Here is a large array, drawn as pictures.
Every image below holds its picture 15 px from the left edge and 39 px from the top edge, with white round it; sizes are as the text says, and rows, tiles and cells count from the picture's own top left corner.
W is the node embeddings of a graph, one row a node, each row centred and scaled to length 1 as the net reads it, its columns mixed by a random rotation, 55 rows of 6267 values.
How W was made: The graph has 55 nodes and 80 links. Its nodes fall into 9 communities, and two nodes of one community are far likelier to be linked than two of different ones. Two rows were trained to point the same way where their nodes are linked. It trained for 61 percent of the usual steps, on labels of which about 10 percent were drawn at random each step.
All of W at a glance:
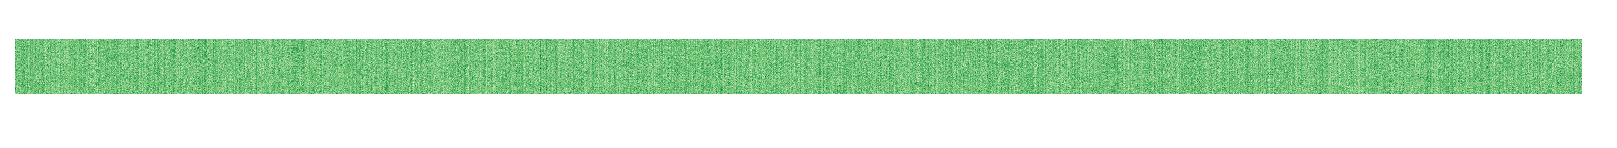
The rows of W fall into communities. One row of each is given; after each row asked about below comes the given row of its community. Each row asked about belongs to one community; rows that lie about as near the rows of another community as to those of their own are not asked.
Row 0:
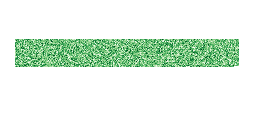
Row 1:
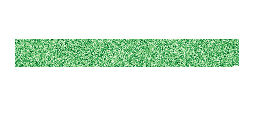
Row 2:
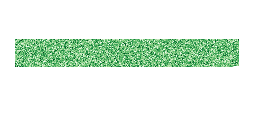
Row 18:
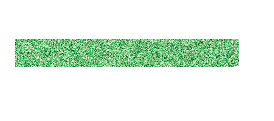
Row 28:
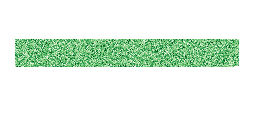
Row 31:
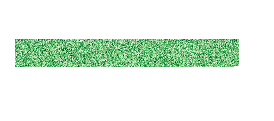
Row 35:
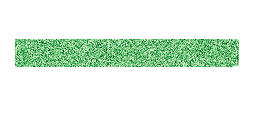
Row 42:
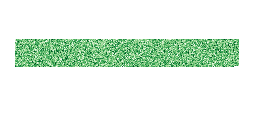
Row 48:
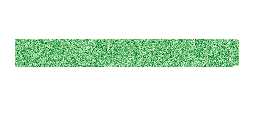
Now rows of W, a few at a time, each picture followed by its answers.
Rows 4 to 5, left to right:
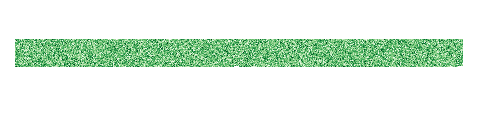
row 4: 0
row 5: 2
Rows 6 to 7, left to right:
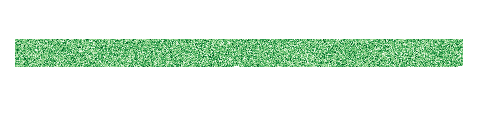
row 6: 48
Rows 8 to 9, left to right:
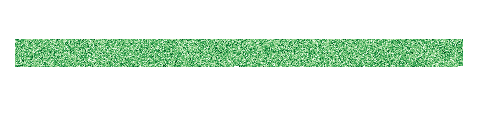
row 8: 42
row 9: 42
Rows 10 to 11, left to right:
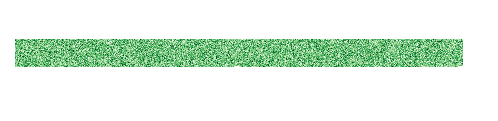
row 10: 18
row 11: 18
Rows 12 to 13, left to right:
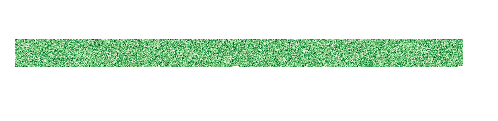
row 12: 2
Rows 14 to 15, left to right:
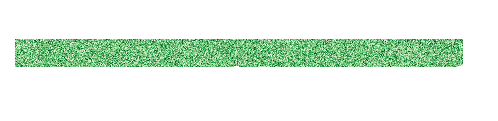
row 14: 35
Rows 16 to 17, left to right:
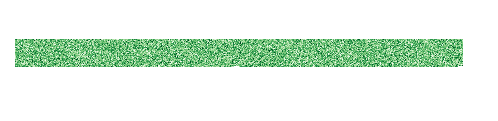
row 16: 2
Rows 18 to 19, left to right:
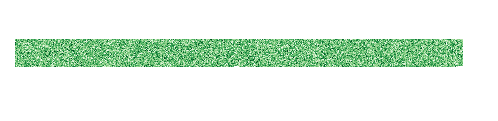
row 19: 48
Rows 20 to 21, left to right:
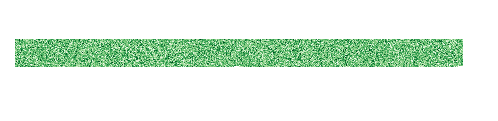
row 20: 35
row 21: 18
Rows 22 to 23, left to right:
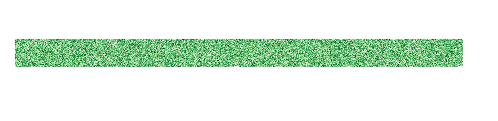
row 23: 0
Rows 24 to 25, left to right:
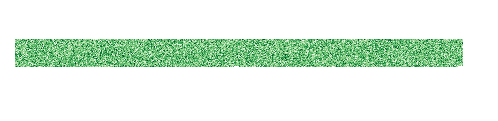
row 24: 28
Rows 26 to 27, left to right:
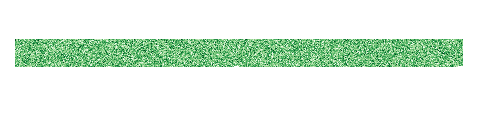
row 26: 31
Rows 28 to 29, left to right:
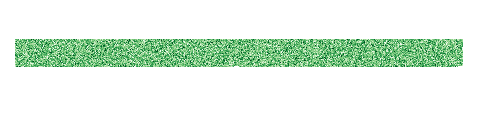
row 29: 48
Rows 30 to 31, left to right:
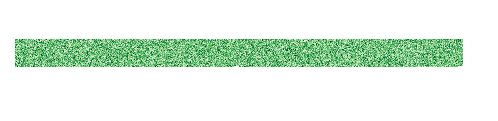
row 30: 35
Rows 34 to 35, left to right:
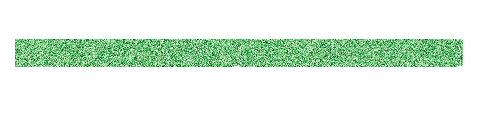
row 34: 48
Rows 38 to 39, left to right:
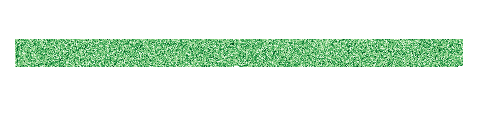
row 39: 42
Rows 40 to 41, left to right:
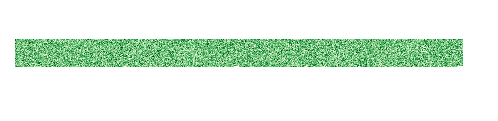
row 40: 0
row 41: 1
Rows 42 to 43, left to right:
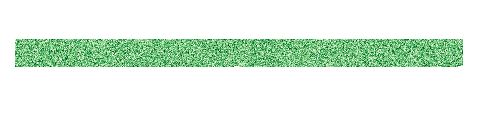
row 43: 31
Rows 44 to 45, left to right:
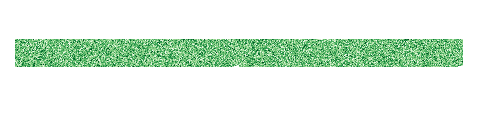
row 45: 31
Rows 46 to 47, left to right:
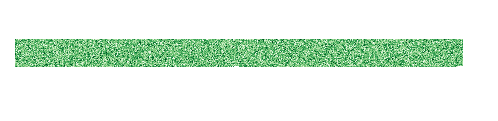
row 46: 28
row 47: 35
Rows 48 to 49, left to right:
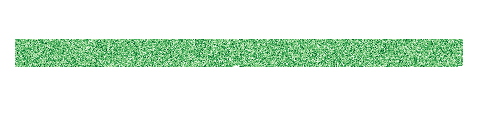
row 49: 0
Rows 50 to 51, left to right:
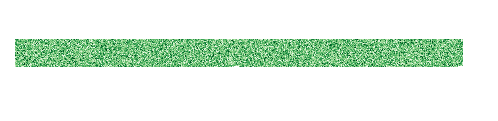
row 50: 48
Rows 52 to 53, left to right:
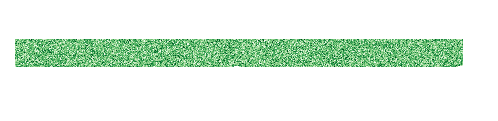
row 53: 35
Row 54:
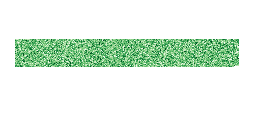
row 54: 31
